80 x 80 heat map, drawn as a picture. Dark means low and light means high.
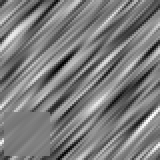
In the bottom left lies a patch that is calmer than the rest. No overall slope runs across the table. No row or column stands out. The bottom left is the smoothest part. Streaks slant up to the right.
